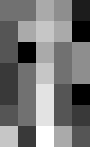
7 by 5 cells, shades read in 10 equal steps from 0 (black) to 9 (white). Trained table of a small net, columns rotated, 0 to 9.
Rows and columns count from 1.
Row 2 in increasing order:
0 3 6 6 7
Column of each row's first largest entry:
3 3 3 3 3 3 3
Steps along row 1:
same up down down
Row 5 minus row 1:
-2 0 2 -2 -1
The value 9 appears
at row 7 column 3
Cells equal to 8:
2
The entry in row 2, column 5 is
0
